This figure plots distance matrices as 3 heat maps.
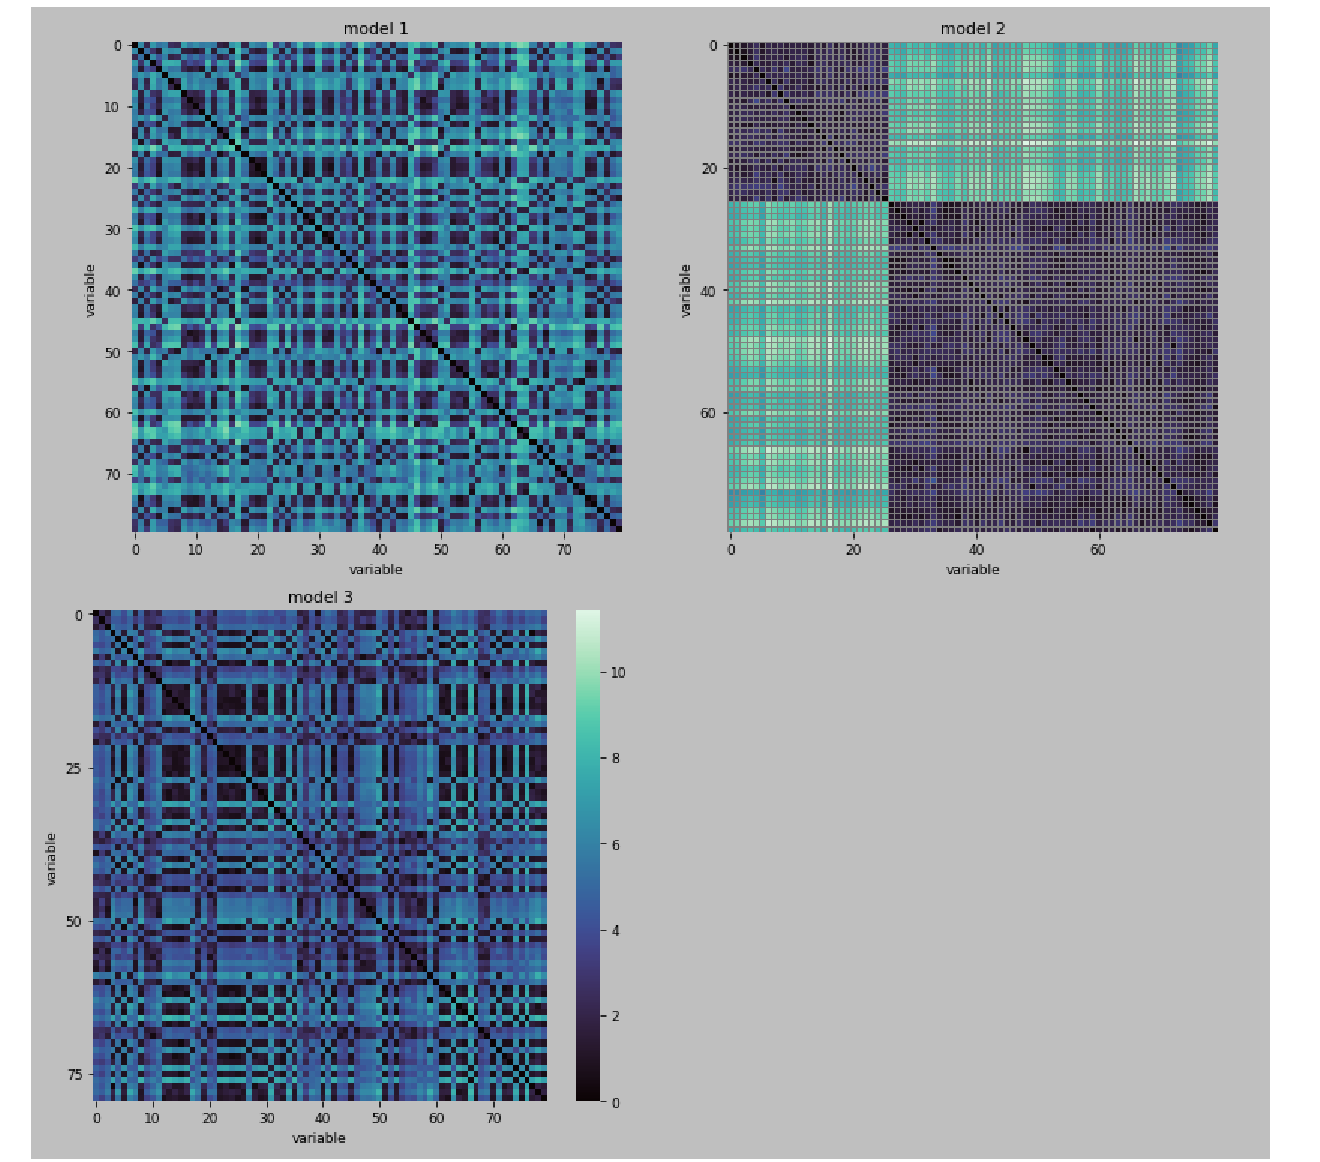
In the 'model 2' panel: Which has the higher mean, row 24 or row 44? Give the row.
24
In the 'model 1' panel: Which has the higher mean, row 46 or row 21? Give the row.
46
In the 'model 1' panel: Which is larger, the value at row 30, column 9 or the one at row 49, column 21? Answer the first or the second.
the first
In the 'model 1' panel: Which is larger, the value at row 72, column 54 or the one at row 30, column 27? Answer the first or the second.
the first
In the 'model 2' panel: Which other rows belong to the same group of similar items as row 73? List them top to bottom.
26, 27, 28, 29, 30, 31, 32, 33, 34, 35, 36, 37, 38, 39, 40, 41, 42, 43, 44, 45, 46, 47, 48, 49, 50, 51, 52, 53, 54, 55, 56, 57, 58, 59, 60, 61, 62, 63, 64, 65, 66, 67, 68, 69, 70, 71, 72, 74, 75, 76, 77, 78, 79
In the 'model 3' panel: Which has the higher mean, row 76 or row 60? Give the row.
76
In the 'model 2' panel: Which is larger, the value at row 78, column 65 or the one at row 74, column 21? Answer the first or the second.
the second
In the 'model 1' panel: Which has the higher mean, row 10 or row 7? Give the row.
7
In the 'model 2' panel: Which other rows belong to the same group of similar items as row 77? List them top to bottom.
26, 27, 28, 29, 30, 31, 32, 33, 34, 35, 36, 37, 38, 39, 40, 41, 42, 43, 44, 45, 46, 47, 48, 49, 50, 51, 52, 53, 54, 55, 56, 57, 58, 59, 60, 61, 62, 63, 64, 65, 66, 67, 68, 69, 70, 71, 72, 73, 74, 75, 76, 78, 79
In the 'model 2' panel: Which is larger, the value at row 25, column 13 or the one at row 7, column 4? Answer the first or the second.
the second
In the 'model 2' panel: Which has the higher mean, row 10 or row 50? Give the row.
10
